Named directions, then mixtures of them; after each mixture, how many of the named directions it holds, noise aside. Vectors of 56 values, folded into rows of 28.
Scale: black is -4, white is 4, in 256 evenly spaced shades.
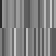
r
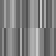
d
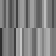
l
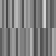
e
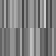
two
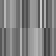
one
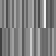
three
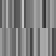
one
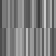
two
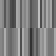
one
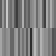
one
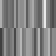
two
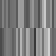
two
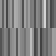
one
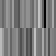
three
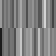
two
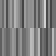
two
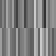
one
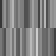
two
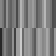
one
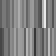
three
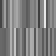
three
